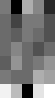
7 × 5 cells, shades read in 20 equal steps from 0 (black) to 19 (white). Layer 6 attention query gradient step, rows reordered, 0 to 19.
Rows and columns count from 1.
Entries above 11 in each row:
1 0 0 0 0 2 4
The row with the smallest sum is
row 1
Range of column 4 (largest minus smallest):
11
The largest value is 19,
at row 7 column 5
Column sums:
67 55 55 72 65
